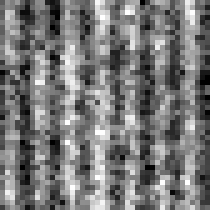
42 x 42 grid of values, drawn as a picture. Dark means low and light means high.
No overall slope runs across the table. Overall the values sit about 50% of the way up the scale. Stripes running up and down repeat 7 times from left to right. Streaks run downward. The middle right is the ninth with the lowest average.
